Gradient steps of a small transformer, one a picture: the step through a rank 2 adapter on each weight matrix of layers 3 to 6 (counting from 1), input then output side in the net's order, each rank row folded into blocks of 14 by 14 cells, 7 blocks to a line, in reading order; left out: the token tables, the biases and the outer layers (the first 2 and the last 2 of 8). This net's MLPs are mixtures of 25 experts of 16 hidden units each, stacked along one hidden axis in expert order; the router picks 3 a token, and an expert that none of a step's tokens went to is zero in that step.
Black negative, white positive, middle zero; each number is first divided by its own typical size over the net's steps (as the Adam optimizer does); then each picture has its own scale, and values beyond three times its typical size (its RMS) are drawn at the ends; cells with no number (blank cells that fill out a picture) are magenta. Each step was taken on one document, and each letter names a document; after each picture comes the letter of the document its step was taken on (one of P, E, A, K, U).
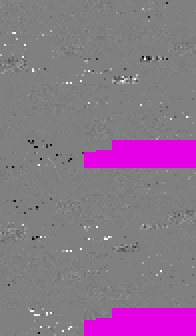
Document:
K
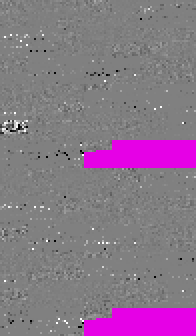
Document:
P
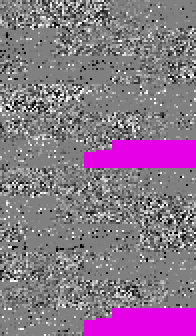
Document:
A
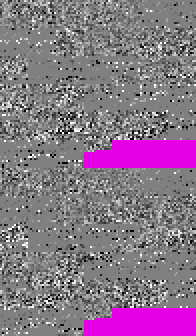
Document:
A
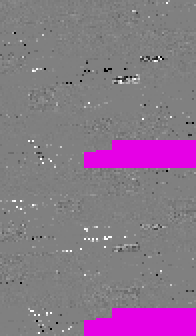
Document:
K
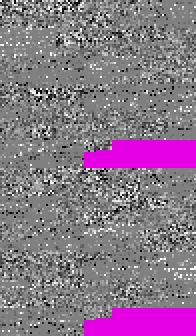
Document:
A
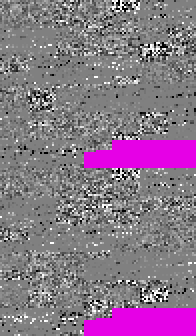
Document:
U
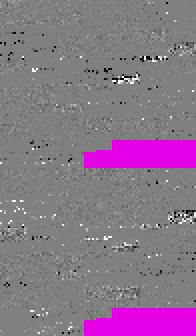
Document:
K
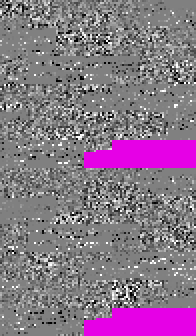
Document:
A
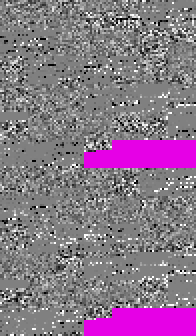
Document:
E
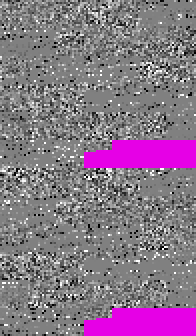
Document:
U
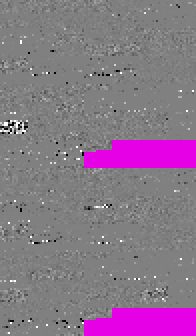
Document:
P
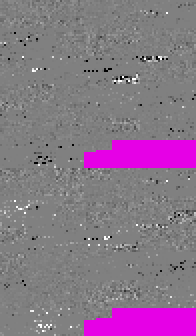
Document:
K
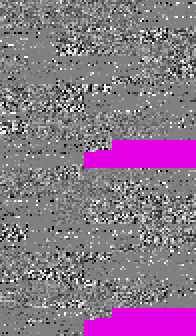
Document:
A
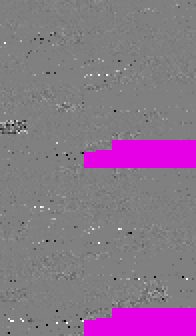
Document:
P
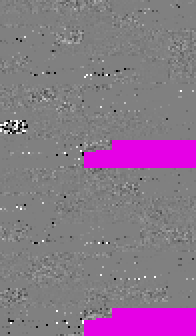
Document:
P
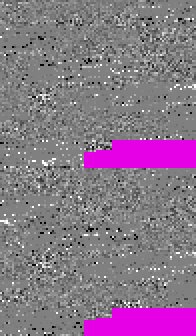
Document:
E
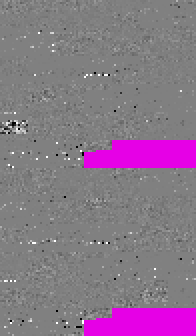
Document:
P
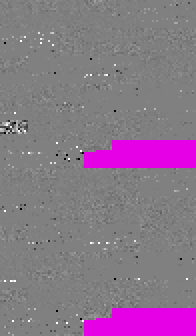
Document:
P
